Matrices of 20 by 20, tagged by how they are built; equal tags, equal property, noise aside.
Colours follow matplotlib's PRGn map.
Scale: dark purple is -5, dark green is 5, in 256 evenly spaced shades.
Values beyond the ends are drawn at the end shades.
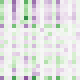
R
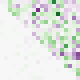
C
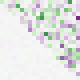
C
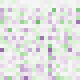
R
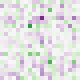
R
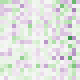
R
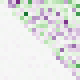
C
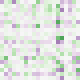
R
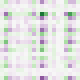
R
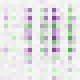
R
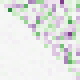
C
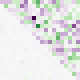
C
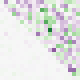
C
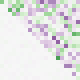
C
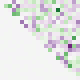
C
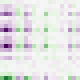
R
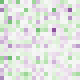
R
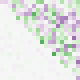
C
